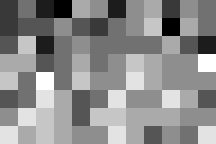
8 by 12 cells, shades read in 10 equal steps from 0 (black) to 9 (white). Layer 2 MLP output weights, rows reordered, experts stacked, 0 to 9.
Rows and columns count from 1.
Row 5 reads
7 4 9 4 7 5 5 8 6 5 5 5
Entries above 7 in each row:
0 0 0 1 2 3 1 3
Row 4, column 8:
7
